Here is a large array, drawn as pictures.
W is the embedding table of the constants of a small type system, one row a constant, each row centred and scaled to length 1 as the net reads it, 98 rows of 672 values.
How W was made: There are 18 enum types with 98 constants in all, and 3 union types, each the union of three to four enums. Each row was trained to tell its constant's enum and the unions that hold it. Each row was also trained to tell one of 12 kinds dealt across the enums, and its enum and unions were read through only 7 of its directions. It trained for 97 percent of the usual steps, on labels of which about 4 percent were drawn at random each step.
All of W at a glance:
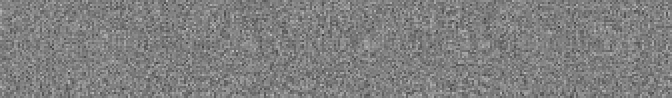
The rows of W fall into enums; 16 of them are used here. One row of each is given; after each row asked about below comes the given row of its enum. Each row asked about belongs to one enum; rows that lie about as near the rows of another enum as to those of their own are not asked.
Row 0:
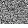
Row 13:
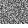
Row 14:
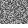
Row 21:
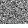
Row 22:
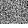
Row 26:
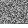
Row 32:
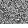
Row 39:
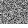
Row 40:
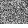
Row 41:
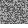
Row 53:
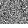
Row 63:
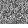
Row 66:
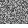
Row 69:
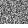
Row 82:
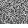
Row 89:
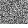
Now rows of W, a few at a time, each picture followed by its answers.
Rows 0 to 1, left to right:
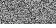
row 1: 82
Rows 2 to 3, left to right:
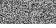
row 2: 89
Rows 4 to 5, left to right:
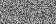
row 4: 26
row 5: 40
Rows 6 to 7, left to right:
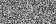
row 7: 53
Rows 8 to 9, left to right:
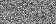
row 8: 39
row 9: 40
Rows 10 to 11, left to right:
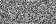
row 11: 82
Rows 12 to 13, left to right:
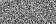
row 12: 82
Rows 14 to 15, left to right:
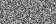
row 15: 69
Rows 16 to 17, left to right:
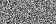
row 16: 21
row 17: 32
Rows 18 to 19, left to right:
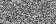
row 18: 40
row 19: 14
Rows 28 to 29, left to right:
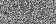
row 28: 53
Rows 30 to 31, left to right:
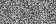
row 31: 69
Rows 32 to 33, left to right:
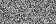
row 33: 41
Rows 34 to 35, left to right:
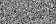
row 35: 22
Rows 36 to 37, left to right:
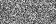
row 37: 26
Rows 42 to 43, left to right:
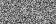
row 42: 82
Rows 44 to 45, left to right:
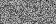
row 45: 66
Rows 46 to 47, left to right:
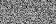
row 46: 39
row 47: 41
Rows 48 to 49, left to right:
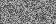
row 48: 26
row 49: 40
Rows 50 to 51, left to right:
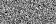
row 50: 32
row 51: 21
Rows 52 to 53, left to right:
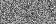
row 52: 22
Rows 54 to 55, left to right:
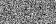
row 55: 39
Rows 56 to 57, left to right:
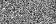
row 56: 41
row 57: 22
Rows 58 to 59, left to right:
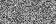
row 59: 14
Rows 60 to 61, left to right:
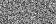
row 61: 21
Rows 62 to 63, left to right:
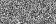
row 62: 26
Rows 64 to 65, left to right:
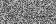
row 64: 22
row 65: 32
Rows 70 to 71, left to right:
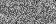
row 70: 26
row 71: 32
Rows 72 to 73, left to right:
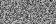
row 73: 39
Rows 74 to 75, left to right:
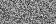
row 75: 21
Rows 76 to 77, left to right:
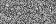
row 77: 69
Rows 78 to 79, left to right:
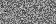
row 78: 41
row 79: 66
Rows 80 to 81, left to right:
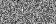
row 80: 69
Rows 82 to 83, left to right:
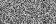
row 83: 32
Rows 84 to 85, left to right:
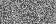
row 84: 69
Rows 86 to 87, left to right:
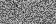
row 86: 14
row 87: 82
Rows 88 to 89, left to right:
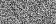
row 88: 41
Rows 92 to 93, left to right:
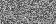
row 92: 0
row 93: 40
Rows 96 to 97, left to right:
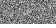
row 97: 63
